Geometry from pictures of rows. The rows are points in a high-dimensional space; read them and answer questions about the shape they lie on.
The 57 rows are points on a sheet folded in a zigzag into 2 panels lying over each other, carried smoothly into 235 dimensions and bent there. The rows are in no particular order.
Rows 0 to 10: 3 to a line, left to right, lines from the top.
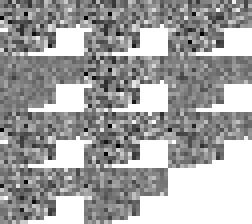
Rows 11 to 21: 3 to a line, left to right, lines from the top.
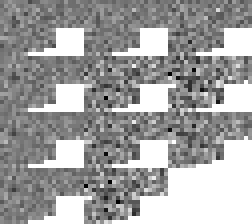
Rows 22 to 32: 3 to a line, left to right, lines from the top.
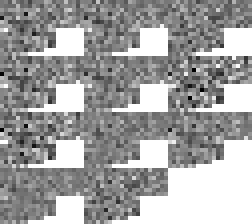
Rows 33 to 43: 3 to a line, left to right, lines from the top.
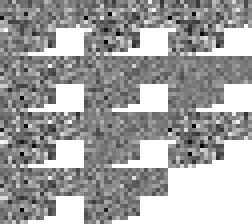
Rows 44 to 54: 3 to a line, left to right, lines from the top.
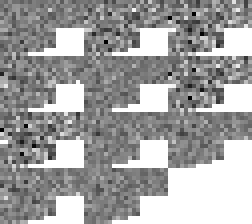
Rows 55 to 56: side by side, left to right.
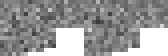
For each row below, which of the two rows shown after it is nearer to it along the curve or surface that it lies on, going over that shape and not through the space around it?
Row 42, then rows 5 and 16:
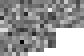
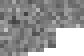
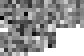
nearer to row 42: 16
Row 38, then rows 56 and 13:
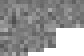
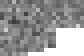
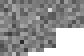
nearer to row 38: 13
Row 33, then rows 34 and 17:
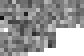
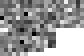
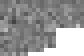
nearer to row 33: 34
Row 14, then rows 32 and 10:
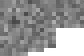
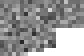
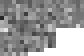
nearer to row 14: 32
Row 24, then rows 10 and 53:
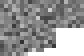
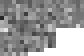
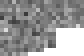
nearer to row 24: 53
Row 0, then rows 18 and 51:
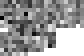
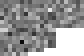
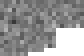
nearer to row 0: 18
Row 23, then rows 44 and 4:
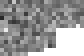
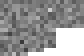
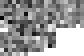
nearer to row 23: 4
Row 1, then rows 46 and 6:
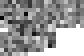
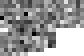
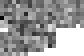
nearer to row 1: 46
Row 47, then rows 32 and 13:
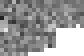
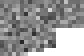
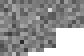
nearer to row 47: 13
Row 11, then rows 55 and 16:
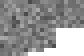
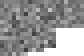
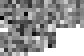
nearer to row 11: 55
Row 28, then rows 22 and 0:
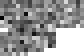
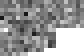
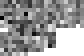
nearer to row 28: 0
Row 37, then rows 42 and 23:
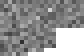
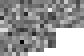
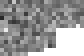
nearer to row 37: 42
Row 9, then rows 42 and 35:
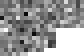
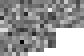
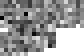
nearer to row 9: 35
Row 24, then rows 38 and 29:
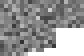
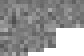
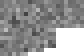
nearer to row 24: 29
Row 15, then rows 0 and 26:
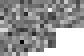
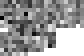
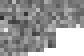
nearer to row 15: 0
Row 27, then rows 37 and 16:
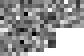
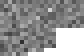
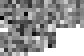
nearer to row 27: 16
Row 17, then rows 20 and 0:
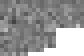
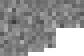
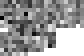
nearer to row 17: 20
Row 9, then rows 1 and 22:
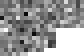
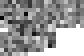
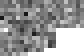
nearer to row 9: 22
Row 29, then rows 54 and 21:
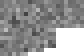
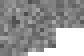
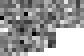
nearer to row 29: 54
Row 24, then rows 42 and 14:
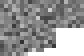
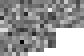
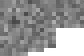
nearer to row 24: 14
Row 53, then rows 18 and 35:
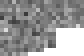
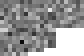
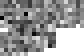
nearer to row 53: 35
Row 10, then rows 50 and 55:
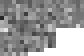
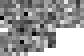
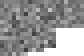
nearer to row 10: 50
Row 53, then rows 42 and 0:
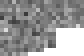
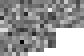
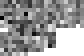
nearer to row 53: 0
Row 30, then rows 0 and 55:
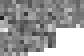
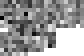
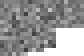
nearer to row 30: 0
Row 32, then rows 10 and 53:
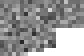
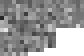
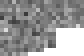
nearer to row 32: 53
